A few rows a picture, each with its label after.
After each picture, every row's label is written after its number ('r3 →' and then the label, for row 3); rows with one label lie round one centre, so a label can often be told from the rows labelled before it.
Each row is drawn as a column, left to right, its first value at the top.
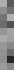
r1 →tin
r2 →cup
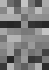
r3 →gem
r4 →cup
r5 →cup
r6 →tin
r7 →cup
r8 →cup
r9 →gem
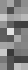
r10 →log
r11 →gem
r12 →cup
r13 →cup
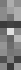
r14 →cup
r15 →gem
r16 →cup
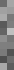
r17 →cup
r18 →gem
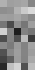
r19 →gem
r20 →cup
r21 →log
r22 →tin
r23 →log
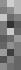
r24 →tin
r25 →gem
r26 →tin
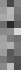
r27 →tin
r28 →cup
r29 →gem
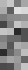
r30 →gem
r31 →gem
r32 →log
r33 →log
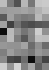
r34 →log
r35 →cup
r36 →cup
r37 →tin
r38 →cup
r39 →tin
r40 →tin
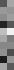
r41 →cup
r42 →gem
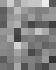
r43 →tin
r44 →tin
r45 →log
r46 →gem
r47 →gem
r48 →gem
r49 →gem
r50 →cup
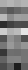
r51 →gem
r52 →gem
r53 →gem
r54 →gem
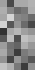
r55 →log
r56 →cup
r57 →gem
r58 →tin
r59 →tin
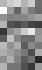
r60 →log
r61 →tin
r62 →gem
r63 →gem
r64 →gem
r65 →cup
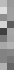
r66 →log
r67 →tin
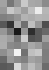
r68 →tin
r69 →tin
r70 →log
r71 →tin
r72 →log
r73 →log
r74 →tin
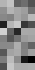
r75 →gem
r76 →log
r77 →log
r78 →cup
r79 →cup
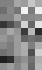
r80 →cup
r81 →cup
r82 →tin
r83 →log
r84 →gem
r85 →log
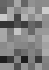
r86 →cup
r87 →cup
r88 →gem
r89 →cup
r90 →tin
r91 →cup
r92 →tin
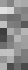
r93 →log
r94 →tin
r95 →tin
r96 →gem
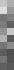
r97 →tin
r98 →gem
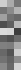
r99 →gem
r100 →gem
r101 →log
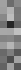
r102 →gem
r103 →cup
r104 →gem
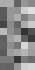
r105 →gem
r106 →tin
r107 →cup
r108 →log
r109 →log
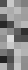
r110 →cup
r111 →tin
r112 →log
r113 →log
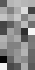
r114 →cup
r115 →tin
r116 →tin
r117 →log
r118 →gem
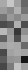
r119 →gem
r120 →tin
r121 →log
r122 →cup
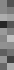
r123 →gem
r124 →cup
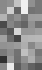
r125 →cup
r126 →log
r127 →gem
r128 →tin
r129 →tin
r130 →tin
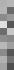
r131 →log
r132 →gem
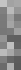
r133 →tin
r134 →log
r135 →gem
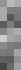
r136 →tin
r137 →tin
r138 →tin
